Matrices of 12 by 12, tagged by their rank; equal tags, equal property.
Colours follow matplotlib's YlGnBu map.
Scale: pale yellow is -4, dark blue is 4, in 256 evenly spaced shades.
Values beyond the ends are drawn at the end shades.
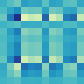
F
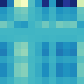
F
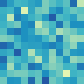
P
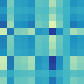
F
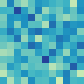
P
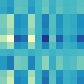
F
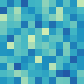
P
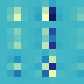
F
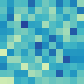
P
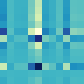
F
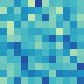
P
